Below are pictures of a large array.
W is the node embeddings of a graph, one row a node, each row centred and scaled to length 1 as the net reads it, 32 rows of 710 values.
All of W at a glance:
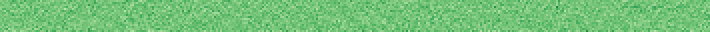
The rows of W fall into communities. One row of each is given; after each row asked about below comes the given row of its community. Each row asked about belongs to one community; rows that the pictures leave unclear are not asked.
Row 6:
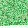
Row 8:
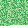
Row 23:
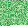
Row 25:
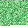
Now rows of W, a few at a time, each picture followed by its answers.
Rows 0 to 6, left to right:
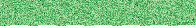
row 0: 6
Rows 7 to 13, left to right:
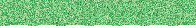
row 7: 6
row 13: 6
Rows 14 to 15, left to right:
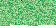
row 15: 23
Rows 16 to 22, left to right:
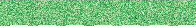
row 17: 25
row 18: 23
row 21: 8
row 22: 25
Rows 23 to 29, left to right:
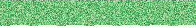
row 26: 8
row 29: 25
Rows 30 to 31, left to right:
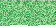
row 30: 23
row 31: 23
